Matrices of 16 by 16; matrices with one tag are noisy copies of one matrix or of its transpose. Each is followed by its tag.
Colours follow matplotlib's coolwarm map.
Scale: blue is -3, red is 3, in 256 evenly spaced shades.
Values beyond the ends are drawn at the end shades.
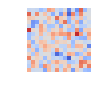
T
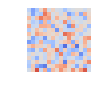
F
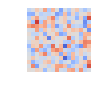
F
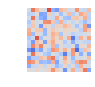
T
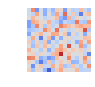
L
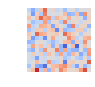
F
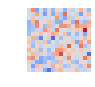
L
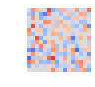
T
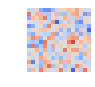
L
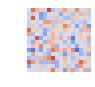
T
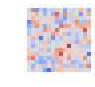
L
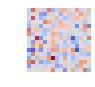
T
